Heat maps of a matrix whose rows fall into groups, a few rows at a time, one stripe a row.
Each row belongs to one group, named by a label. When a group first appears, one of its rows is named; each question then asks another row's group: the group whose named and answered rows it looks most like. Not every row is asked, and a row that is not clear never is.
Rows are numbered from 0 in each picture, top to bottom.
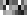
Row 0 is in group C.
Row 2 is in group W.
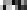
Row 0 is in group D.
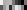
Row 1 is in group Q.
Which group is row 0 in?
W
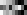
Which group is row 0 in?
W
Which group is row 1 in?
Q
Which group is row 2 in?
W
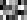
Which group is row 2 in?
W
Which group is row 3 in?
C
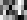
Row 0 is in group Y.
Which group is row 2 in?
C
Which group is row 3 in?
W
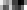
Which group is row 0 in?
W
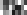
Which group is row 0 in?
Y
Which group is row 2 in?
D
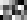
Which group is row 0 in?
W
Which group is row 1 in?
Y
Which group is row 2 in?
D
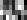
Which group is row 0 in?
Y
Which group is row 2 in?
D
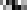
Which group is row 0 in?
C
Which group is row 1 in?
D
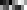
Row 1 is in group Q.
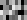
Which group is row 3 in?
C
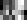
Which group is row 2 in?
Q
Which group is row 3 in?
Y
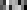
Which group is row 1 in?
Q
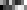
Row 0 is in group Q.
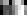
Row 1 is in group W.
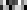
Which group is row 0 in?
C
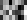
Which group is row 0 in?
Q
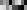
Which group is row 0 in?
Q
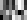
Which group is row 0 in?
Y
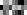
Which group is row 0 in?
W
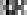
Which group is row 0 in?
C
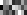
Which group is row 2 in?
Y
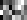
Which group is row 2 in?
D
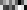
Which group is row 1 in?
Y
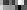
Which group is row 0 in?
Y
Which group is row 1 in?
W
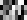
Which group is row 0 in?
Y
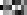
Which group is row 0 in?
D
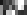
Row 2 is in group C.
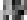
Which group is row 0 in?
D
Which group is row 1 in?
D
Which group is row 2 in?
W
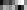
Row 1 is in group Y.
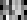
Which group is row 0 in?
Q
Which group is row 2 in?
Q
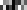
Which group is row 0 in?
D
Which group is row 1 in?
C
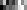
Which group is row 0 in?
C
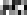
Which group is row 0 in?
D
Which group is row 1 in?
Y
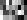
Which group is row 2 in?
Y
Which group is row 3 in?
W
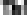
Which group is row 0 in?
Y
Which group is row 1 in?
D
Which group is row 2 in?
D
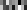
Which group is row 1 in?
Y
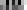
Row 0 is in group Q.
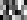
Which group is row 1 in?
C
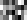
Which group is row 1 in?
W
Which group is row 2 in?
C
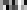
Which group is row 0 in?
Y
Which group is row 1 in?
C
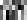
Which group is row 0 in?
D
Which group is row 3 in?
C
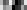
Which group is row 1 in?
D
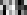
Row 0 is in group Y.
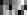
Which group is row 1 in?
Q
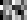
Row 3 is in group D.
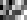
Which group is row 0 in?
Q
